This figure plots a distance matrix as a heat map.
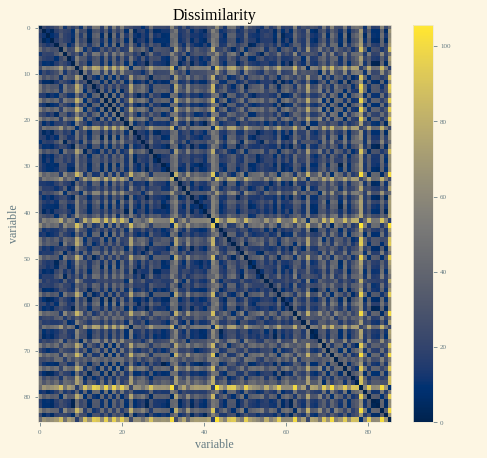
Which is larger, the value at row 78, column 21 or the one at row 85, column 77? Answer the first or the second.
the second
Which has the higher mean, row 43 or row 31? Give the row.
43
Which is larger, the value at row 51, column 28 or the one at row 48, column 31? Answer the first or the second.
the first
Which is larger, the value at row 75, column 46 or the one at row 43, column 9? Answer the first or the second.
the second
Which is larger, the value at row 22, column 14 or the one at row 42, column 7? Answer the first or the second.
the first
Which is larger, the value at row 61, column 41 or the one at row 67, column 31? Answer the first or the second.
the first
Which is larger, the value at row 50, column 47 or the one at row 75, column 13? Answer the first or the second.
the second
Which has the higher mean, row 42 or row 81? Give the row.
42
